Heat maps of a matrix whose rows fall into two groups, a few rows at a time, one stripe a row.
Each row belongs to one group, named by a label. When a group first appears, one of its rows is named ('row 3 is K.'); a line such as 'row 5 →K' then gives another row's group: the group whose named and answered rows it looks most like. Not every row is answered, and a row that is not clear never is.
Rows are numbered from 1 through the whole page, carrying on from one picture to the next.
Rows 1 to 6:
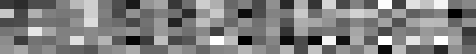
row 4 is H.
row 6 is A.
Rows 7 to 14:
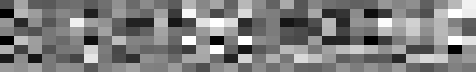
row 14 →A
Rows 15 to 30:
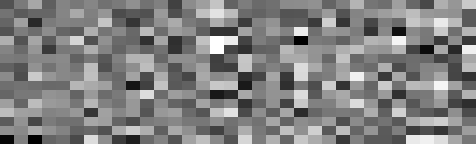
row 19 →A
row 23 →H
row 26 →H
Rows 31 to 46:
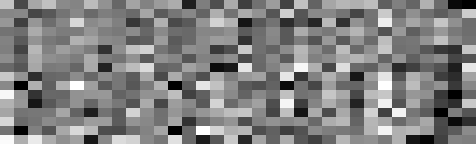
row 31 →H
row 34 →H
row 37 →H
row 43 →A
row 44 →H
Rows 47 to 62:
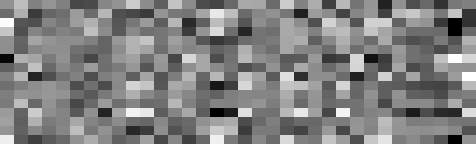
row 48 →A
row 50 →H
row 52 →A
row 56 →A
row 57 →A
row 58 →A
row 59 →A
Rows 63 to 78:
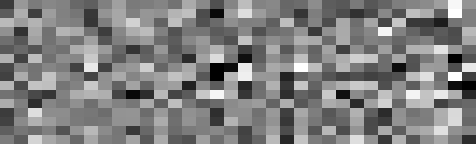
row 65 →A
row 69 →H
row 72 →H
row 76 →H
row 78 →H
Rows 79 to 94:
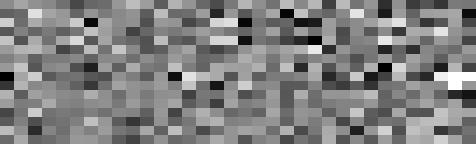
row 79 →A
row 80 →H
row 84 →A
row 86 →A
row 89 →H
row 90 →H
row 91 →H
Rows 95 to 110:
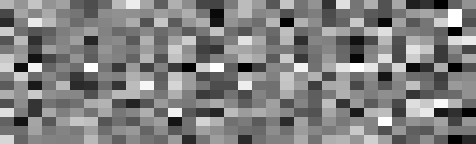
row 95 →A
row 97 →H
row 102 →H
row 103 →A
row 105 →A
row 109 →H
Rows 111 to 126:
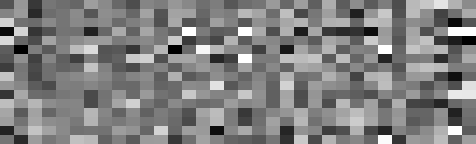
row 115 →H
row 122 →A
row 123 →H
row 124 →H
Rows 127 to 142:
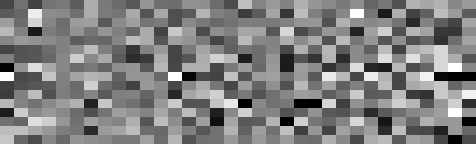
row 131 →A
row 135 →H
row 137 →H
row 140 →H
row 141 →A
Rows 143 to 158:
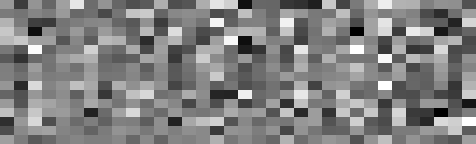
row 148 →H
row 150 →H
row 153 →A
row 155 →A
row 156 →H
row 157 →H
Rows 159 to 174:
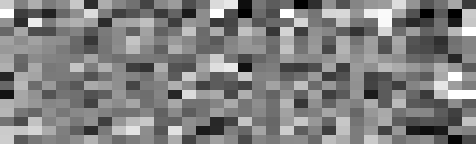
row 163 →A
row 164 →A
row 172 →A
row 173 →A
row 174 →H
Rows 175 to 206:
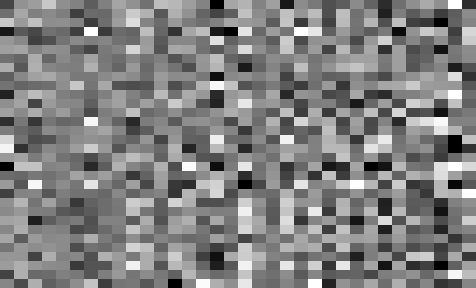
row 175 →H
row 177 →A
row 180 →A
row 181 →H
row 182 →H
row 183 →H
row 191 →H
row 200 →A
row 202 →A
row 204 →A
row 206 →A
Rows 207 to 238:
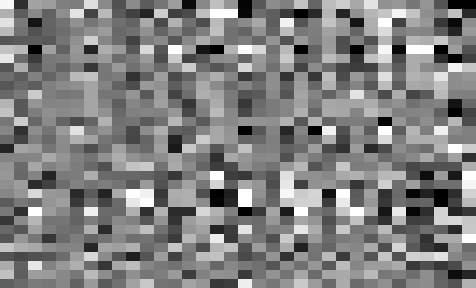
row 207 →H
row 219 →H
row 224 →H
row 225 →A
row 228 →A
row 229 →A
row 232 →A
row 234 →A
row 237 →H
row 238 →A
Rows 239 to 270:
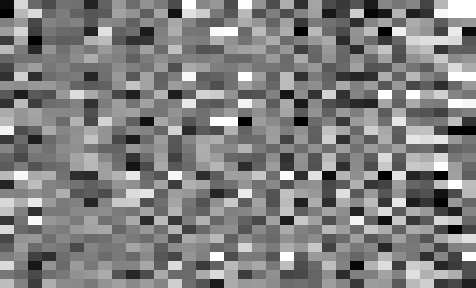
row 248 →A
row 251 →A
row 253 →H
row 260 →A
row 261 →A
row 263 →H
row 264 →H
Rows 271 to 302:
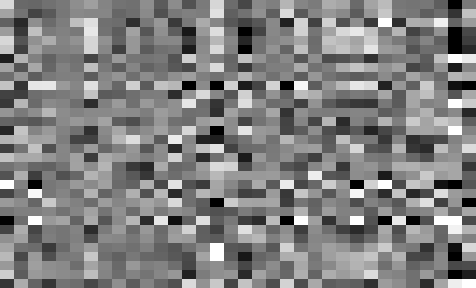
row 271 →H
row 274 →H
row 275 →H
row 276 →H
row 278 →H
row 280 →H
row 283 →H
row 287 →H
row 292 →H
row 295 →H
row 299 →H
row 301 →H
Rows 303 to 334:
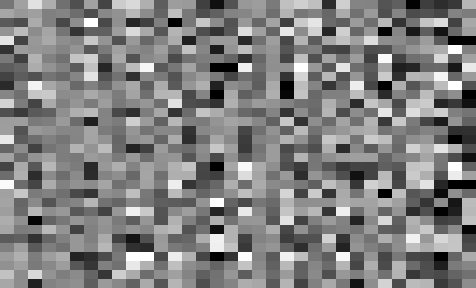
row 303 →A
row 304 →A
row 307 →H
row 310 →A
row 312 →H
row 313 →H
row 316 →A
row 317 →H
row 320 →H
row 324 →A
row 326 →A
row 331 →A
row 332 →A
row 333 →A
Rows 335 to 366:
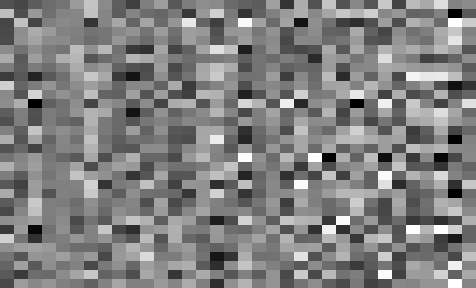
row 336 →H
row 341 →A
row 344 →H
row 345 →H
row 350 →H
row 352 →A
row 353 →A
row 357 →H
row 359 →A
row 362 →A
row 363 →A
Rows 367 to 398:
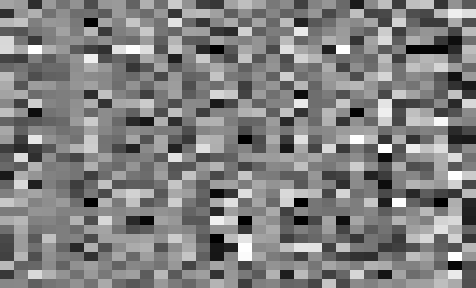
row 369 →A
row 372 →A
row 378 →A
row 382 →H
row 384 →A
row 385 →H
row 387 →A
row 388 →A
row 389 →A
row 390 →H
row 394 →A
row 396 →H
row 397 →H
